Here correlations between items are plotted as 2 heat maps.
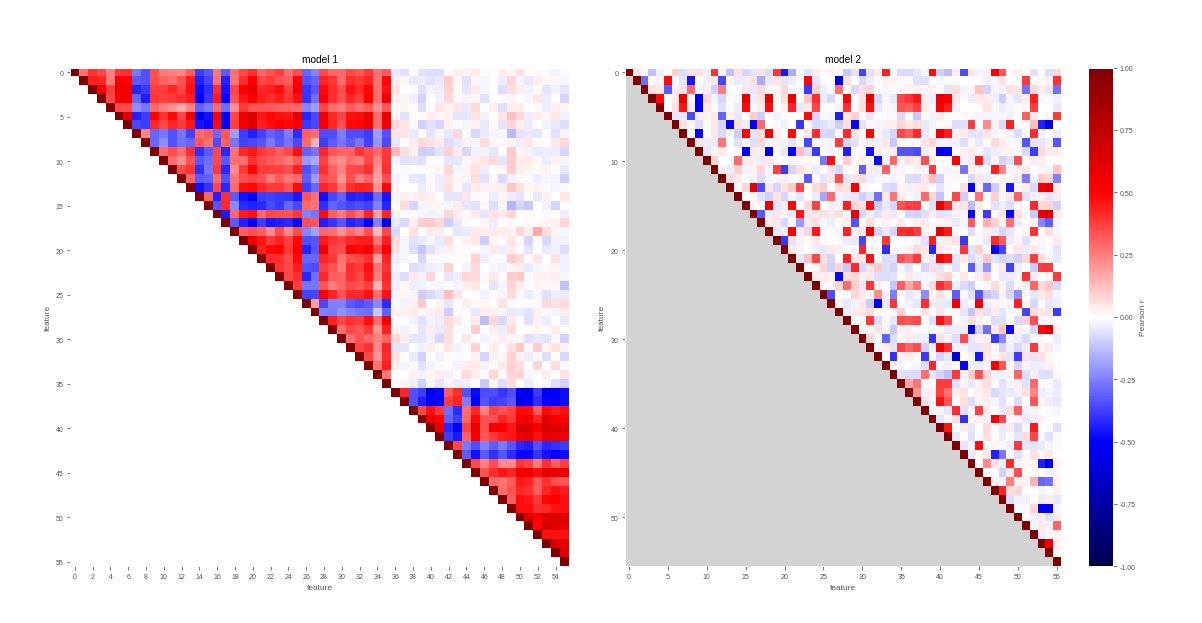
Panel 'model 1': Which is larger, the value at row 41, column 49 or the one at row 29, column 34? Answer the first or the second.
the first
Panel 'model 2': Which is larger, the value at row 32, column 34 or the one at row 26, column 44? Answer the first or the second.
the second
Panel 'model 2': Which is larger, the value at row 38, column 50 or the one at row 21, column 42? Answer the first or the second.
the first
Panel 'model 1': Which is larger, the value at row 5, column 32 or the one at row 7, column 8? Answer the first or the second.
the first
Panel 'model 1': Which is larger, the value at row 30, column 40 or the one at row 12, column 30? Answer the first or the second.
the second
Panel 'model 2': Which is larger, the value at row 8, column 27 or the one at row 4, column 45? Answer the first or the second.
the first
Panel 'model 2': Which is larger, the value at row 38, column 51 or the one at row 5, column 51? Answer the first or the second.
the second
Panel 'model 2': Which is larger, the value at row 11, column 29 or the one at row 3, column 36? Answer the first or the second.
the second
